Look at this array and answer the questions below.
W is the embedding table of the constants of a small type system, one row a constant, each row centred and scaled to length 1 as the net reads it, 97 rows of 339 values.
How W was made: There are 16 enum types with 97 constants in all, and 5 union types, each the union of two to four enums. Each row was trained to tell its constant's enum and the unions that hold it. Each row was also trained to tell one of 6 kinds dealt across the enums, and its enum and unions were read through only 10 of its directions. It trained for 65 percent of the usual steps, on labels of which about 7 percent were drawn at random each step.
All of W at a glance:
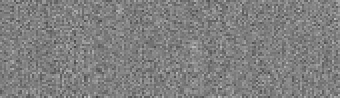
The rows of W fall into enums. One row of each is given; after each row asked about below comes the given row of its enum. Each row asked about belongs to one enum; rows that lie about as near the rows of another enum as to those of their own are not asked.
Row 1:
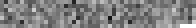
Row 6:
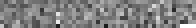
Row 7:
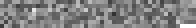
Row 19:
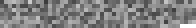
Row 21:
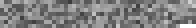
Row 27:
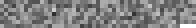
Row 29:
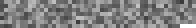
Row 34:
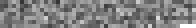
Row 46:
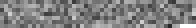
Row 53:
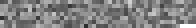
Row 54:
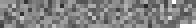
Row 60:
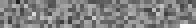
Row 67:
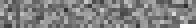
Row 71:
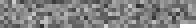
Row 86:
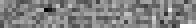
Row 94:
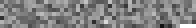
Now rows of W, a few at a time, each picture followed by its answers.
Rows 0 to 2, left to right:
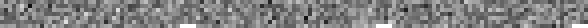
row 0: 54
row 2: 60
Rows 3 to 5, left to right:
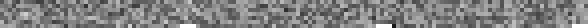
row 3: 53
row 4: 27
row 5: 27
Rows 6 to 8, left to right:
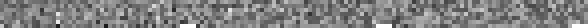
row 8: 7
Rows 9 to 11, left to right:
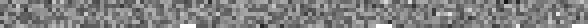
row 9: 94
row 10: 34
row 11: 6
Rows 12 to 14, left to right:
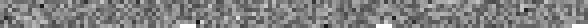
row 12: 1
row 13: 29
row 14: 94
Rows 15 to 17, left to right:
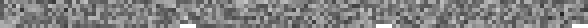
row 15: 94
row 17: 1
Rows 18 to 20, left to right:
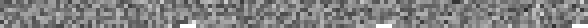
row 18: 6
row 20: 67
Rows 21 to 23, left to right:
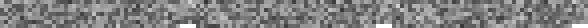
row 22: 27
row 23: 46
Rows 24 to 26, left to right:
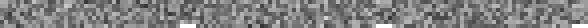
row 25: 7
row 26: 27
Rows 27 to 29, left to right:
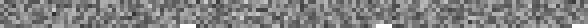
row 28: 7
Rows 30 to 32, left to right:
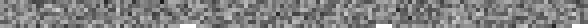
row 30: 71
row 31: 53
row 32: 60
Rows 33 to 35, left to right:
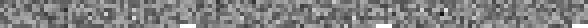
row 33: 27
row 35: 67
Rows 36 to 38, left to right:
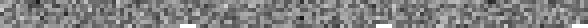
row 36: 60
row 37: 86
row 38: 60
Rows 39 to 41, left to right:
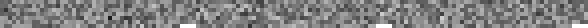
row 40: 46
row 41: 60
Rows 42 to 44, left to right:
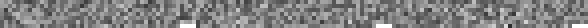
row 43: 54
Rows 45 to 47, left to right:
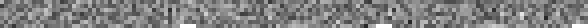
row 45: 34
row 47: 71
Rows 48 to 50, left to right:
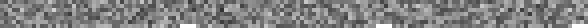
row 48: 1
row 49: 94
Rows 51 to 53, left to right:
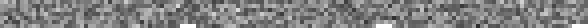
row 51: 54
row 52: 46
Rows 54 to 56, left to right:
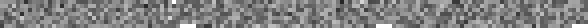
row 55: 29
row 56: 1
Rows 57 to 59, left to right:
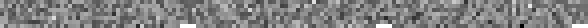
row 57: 60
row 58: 21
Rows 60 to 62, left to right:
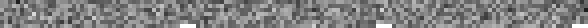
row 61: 67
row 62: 54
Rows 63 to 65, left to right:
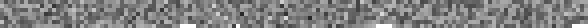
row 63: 53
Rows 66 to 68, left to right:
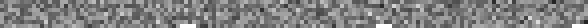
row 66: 7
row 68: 67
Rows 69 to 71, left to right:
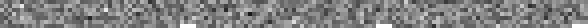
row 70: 71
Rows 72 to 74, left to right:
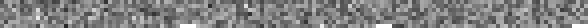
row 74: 29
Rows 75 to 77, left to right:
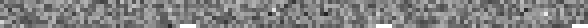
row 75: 94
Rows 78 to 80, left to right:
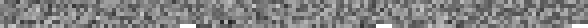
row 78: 53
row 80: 53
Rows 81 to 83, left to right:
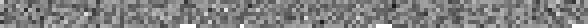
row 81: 54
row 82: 54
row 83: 29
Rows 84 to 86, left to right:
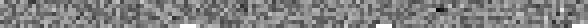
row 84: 71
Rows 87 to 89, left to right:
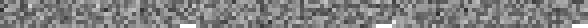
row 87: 29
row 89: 94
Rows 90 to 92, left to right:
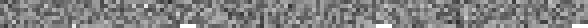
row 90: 67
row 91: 27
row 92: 53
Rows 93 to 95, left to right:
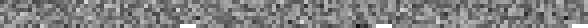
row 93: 67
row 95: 7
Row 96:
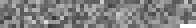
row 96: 19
